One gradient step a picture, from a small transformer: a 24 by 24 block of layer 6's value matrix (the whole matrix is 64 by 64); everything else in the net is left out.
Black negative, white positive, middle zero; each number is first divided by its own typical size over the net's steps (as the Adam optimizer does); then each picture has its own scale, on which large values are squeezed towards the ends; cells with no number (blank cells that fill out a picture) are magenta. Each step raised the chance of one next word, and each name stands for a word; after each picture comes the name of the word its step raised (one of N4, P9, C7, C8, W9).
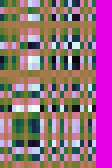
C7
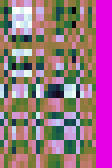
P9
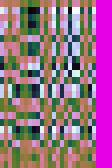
P9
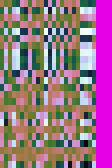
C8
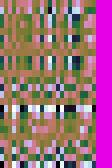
C7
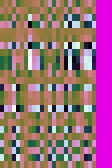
C7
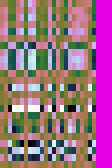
C7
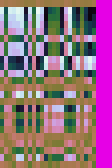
P9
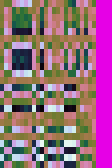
C7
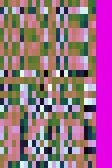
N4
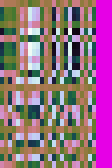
C8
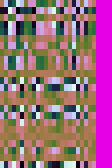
P9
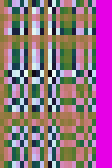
C8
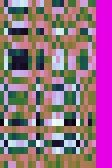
C8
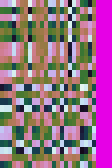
N4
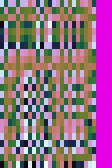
N4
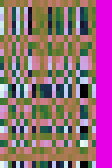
P9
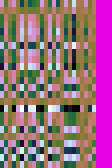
C7
